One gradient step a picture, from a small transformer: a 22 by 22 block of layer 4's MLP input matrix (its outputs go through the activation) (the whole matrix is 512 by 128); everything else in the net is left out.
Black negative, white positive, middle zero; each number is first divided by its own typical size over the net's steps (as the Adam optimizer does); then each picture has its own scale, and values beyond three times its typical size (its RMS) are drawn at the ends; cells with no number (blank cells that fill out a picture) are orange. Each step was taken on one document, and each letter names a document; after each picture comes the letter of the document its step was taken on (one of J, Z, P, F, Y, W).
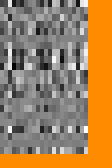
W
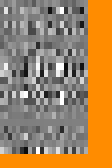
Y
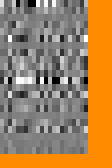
W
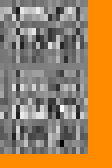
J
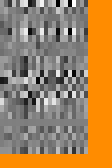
Y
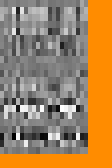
J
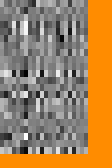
Y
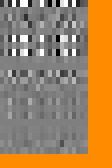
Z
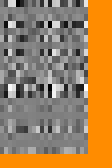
W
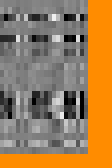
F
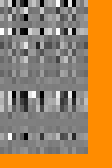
Z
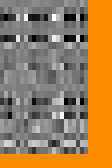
F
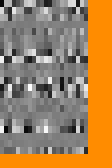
W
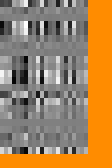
Y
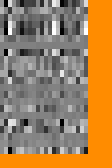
W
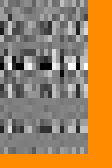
W
